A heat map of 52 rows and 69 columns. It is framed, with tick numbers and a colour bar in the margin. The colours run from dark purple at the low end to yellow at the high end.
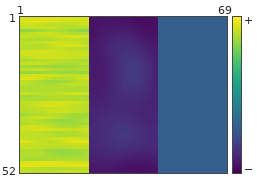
The table splits into one row of 3 panels. Panel 1,1: very high, streaked across, faint in contrast. Panel 1,2: very low, smooth, faint in contrast. Panel 1,3: low, flat.
